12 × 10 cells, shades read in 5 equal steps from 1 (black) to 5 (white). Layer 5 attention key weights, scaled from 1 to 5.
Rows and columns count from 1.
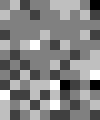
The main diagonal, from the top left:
3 3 3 3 3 3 2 3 3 3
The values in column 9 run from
3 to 4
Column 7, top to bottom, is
4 4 3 3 4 3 2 3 1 2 3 2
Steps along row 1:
up down up same up same same down down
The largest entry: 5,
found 5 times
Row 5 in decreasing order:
5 4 4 4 3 3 3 3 3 2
